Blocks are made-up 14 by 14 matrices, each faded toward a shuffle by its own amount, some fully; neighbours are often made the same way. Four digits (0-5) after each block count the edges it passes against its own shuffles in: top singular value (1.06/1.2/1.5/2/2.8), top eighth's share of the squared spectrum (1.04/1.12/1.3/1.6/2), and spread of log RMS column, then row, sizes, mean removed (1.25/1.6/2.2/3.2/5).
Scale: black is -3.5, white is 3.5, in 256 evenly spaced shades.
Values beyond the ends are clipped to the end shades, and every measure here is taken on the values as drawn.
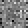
0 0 1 0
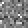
1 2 0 0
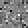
1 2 0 0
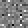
3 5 1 1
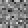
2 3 0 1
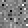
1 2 0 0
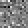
2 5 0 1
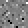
0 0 0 0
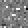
0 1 0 0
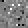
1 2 0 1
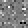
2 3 1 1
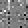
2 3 1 0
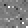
0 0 0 0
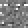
2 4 0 1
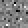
0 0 0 0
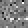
2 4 0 0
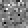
1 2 0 1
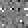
2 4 0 1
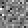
0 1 0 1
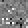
2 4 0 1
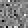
2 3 0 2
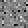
0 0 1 0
